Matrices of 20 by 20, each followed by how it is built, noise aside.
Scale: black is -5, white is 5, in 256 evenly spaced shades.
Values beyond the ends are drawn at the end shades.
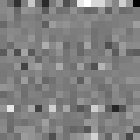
uneven rows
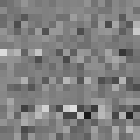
uneven rows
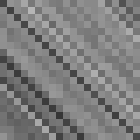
Toeplitz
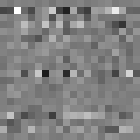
uneven rows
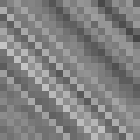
Toeplitz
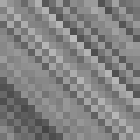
Toeplitz
